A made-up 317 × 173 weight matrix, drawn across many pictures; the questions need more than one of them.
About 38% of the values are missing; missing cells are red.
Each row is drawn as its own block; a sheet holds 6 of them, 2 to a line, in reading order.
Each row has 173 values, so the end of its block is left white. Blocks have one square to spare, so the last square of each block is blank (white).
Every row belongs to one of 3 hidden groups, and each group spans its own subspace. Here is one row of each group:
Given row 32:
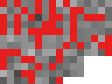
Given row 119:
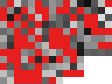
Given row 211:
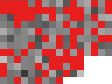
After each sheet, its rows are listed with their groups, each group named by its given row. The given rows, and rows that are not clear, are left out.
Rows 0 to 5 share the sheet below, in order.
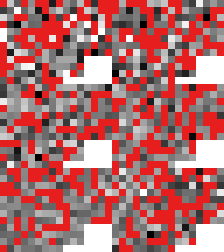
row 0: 119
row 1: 211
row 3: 32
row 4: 211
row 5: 211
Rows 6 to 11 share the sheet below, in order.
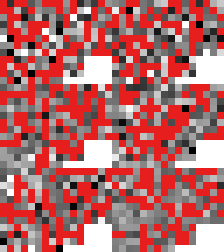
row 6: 119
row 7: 119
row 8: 119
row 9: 211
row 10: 32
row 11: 211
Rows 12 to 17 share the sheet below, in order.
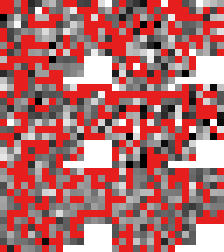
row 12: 119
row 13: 211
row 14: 32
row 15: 32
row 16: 119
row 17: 211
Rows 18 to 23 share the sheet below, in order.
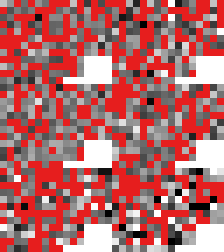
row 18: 32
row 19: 211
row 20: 32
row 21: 32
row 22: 119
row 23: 119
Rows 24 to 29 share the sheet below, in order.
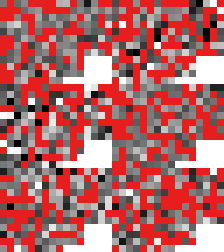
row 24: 119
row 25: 119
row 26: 211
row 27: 119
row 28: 32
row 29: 119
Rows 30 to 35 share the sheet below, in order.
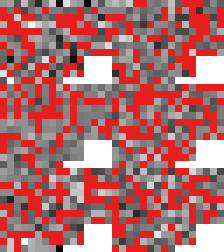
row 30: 211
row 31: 211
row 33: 119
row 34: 211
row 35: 32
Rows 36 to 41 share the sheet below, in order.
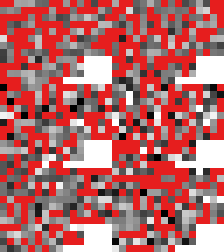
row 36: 211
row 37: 119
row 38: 211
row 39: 119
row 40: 211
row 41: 211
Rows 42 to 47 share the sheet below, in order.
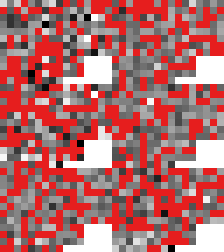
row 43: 32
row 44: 211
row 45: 32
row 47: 211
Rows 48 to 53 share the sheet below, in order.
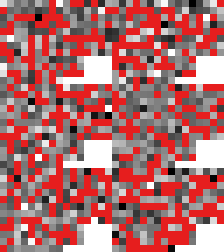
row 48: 32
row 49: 119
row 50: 211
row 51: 211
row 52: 119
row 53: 32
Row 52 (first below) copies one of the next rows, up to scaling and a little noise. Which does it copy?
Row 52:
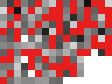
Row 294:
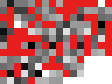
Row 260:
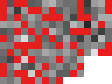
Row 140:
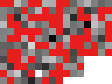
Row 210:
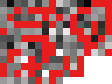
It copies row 260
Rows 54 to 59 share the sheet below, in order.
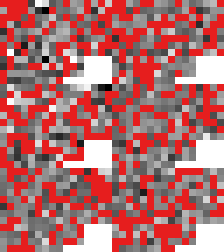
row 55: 119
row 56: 119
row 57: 119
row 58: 119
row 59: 211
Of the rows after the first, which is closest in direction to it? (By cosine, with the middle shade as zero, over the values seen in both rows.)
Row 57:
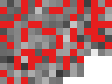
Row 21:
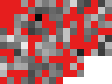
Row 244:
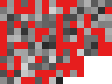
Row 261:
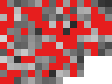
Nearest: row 21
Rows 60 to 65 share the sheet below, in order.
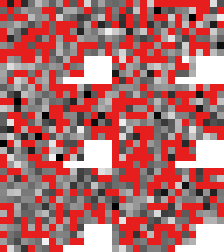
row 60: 211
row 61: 211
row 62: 119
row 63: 119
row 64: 119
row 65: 119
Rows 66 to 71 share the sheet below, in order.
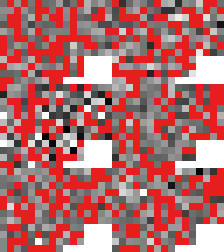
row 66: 211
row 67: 211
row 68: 119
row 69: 211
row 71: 211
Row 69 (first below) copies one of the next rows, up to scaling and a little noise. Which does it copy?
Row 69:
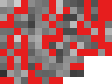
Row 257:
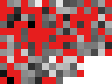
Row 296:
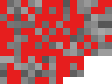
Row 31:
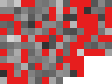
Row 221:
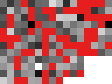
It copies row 31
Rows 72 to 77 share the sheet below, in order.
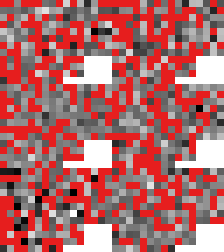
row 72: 211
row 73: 32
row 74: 119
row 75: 119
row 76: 211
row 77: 32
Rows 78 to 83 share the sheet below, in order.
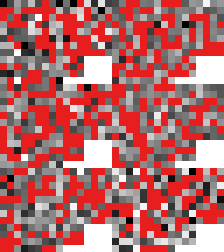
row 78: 32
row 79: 211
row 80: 211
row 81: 119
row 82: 32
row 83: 32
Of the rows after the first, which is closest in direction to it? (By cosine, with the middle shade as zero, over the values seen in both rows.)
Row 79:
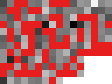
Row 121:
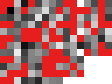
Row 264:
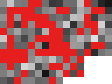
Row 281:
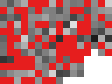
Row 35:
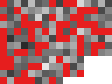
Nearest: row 121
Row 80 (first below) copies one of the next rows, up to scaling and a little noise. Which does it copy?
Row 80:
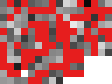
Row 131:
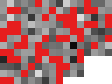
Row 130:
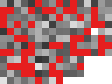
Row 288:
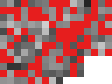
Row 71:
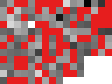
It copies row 288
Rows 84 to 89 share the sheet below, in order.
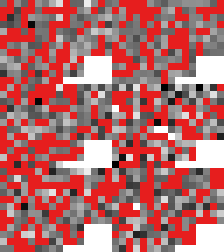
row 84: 211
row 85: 119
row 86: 32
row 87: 211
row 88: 119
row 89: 119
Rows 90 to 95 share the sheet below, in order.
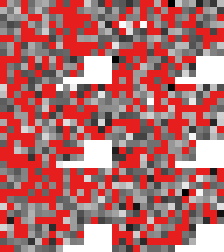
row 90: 119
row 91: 211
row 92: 32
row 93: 32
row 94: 119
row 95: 119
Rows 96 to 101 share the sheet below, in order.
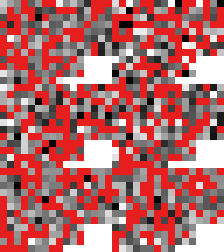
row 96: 32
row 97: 211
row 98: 32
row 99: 32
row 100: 119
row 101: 119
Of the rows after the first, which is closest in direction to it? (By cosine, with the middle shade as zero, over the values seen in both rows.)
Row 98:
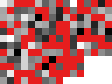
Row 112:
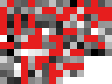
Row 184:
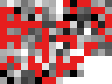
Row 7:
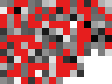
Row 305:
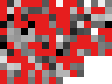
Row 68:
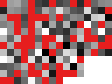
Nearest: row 7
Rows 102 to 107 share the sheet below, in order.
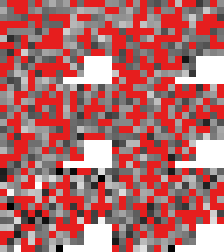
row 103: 211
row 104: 32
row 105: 119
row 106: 32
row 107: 32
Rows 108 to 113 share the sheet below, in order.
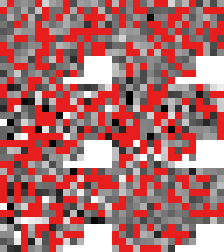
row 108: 119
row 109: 32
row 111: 119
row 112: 119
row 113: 32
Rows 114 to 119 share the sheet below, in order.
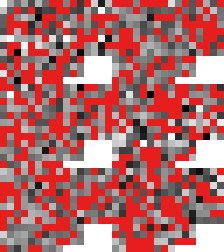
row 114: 32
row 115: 32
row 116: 32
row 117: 119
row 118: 32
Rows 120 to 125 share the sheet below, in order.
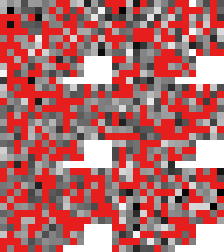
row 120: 32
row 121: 32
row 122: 32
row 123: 32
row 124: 32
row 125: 119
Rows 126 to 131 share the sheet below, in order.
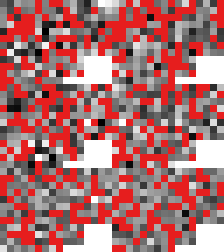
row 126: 119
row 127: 32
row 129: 32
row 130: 211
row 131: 211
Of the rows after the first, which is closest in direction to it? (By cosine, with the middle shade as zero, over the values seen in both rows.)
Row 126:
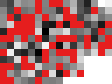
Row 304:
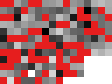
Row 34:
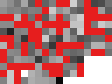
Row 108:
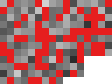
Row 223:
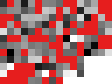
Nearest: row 304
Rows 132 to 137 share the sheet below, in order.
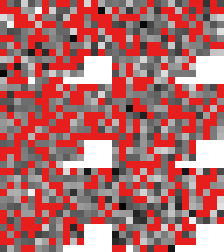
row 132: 32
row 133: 211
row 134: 32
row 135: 119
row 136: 211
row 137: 32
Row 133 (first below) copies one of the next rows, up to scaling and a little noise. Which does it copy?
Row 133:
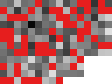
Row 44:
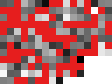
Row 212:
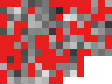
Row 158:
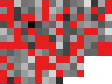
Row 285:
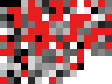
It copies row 158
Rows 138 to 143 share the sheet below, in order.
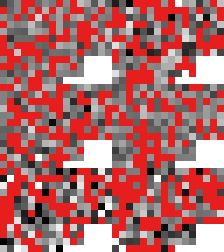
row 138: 32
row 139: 211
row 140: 119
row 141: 32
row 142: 32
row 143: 211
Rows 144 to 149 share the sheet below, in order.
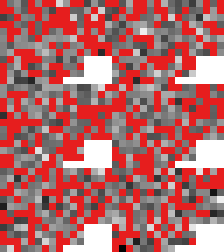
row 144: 32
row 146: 119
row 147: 211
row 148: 119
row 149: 211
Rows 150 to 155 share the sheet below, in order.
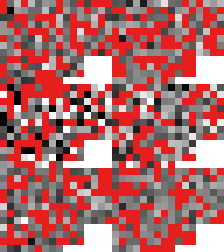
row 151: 211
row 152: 119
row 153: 32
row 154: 119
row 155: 211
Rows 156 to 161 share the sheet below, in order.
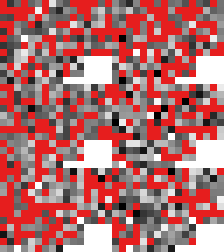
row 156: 119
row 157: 119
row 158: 211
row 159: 119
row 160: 32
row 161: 32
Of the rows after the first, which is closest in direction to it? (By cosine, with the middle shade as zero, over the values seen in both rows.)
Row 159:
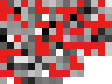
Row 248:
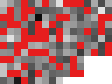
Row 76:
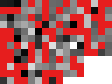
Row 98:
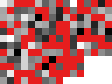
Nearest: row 248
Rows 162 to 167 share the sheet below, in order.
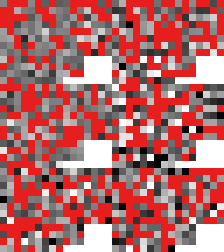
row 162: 119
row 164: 32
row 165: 211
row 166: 211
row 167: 32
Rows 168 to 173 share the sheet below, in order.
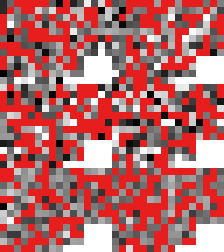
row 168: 32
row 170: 32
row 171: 119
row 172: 119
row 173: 32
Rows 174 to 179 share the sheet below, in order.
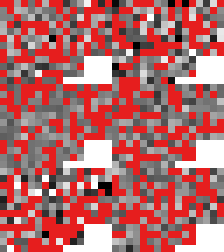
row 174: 119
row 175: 32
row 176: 119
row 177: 211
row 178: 211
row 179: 32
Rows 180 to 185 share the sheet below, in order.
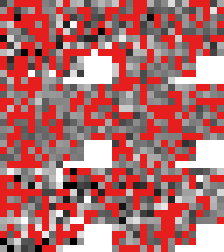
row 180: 119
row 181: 32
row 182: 32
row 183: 211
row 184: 211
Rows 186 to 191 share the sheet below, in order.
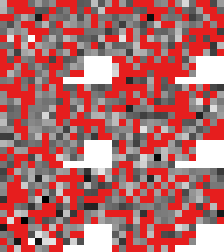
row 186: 32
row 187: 32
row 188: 119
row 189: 119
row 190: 119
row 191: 119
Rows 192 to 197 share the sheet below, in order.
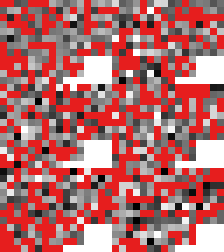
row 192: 211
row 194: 32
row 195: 119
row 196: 32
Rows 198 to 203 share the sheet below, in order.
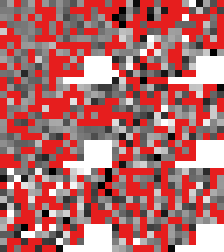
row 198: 211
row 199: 32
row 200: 119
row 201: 119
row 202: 119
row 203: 211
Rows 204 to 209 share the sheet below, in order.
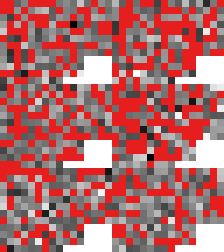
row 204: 211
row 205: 211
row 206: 32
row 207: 119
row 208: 119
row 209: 119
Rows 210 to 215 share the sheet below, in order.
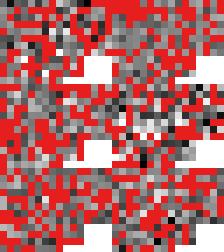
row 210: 119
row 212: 211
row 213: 32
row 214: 119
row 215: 119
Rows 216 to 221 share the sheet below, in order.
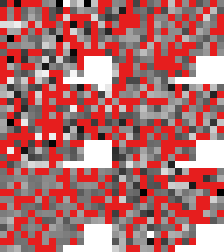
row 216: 211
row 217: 32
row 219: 32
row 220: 119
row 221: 211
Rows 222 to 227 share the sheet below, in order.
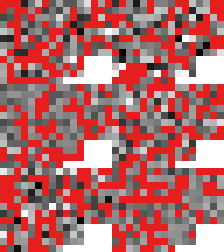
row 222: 211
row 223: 211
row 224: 211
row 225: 119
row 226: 32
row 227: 32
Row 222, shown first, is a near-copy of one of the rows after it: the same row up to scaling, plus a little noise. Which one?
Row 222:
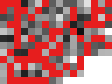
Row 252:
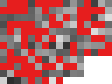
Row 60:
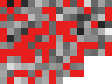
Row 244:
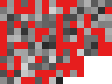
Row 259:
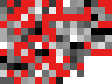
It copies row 60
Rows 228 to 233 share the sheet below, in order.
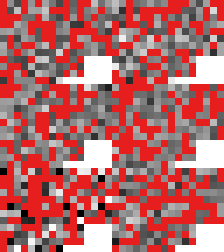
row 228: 211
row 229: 32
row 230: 119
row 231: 32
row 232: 32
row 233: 211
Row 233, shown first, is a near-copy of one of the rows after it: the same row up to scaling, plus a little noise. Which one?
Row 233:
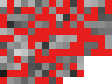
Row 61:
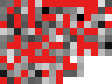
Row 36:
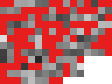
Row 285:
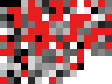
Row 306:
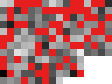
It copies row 306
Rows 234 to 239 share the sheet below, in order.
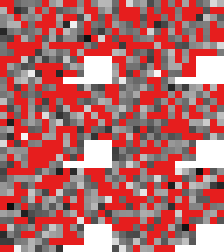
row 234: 119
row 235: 119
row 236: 119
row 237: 32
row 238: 32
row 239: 211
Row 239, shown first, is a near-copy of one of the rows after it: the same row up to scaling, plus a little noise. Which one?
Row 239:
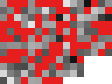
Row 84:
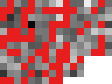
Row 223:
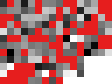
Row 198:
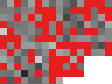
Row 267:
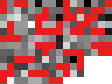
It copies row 267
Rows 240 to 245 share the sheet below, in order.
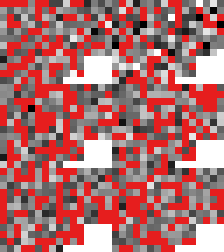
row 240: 211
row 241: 211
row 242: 211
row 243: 32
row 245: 32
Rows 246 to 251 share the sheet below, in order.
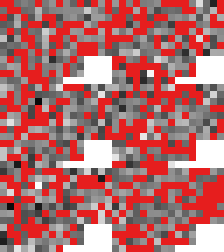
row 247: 119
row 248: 32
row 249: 32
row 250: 32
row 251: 119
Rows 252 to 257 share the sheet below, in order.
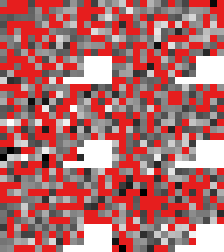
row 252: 211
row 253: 119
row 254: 211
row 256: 119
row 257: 211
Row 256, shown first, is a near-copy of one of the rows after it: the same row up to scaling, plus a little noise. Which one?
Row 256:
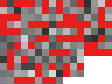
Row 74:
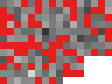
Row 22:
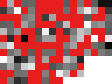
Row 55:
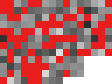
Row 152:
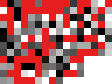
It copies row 152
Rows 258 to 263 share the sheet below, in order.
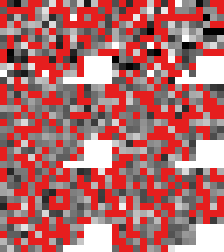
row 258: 211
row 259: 211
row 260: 119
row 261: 119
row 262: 119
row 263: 32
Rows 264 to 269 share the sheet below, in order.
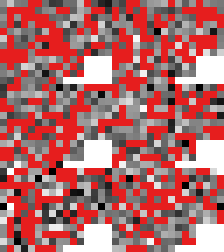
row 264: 119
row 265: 119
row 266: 32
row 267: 211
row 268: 119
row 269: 119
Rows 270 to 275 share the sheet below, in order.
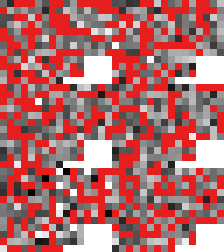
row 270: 211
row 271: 211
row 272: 32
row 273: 32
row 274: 211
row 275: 211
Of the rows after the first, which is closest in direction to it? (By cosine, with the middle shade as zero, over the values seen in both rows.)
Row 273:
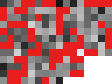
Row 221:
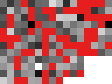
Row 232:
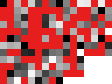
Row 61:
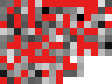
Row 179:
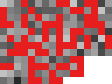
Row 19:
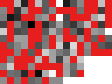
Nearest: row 232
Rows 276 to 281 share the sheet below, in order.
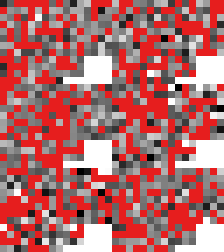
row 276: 32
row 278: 119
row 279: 211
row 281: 119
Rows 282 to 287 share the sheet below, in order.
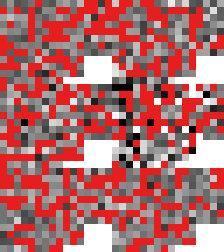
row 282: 119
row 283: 32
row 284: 119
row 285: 211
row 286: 32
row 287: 32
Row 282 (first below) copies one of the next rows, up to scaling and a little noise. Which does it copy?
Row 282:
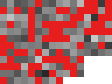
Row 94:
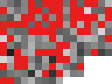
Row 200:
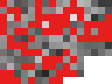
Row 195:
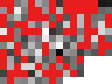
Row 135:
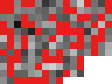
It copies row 200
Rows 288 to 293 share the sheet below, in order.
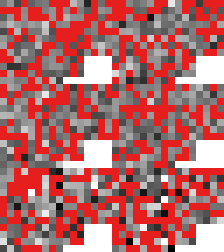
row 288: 211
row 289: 32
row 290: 211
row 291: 32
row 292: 211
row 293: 211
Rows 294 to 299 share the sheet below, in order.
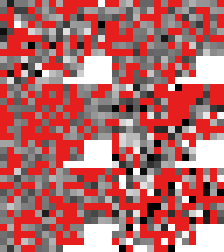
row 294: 119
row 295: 119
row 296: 211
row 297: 211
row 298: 211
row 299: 32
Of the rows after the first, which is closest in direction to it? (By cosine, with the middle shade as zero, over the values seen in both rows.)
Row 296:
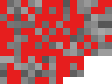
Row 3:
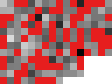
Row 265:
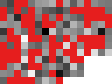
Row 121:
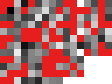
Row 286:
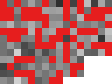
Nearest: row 286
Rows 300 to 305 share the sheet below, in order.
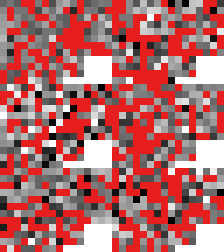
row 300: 119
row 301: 32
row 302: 119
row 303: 211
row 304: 119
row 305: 211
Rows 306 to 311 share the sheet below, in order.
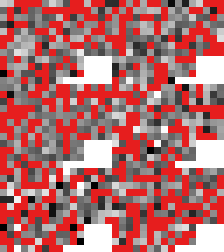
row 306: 211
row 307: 32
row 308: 32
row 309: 211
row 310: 211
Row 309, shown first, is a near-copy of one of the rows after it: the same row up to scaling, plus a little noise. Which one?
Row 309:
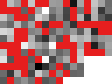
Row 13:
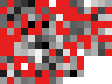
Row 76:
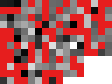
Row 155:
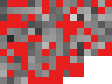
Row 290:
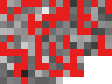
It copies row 290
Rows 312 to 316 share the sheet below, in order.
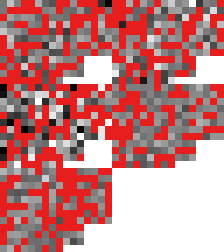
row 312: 119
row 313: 32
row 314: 32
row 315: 119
